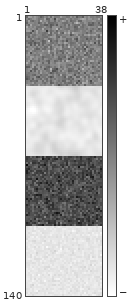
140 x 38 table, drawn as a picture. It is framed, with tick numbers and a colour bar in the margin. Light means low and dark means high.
The table splits into 4 rows of 1 panel. Panel 1,1: middling, fine-grained. Panel 2,1: very low, blotchy, faint in contrast. Panel 3,1: high, fine-grained. Panel 4,1: very low, fine-grained, faint in contrast.
